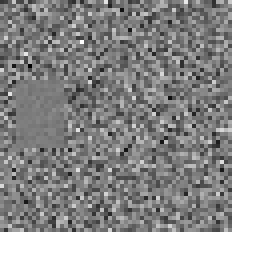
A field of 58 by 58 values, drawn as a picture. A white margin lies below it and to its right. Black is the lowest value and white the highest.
On average the colour sits 50% of the way up the scale. In the middle left lies a patch that is calmer than the rest. No regular stripes run through it. The halves do not mirror each other. The values follow a bell shape. The middle left is the calmest part.
